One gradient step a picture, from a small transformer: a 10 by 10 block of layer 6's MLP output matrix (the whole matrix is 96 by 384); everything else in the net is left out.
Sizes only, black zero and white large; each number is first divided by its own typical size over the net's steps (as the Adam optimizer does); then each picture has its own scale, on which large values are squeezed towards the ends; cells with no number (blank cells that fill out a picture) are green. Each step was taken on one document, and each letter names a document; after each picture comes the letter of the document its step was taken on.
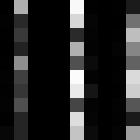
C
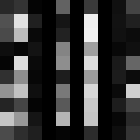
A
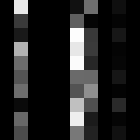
C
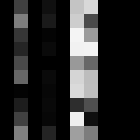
C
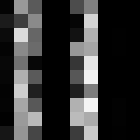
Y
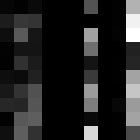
A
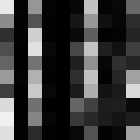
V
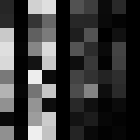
V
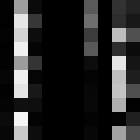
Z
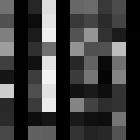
V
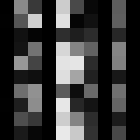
Y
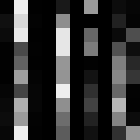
A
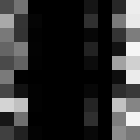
Z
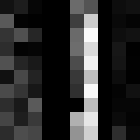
Y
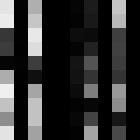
V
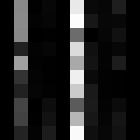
C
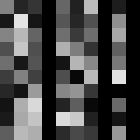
Y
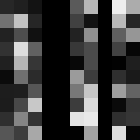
Y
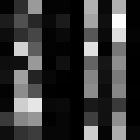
Y
